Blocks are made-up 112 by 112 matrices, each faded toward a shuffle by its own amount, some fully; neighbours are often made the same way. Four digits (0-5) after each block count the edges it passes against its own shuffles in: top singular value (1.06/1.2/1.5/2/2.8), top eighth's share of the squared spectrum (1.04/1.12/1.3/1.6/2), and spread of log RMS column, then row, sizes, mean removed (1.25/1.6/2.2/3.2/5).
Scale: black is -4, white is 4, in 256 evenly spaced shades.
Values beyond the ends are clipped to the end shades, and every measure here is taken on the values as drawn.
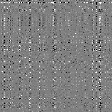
5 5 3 3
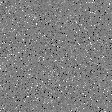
2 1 0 0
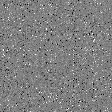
3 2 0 1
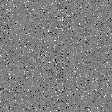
3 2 1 0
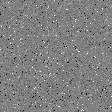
1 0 0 0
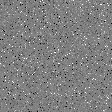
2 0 0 0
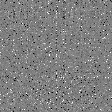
3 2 1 1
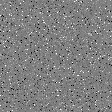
0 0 0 0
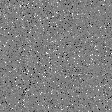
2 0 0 0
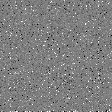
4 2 1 1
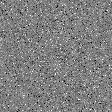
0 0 0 0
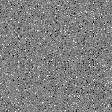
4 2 1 0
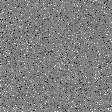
2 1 0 0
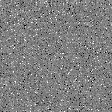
3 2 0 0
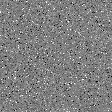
2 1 0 0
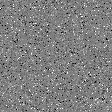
2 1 0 0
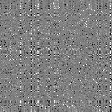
5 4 3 3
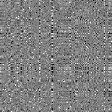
5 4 3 3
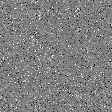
2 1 0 0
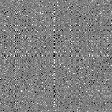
5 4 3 2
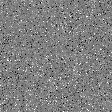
0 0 0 0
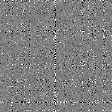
3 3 3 3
